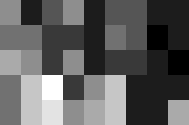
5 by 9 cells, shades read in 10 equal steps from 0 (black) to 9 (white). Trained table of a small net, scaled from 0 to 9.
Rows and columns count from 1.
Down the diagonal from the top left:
5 4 2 2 6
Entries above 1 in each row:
5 6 6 6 7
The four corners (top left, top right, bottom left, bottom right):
5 1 4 6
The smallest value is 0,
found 2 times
